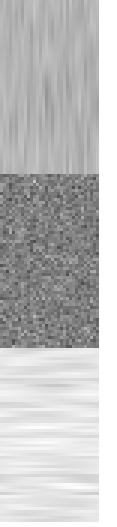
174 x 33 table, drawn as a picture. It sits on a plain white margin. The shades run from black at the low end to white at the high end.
It is made of 3 by 1 panels. Panel 1,1: high, streaked downward, faint in contrast. Panel 2,1: middling, fine-grained. Panel 3,1: very high, streaked across, faint in contrast.
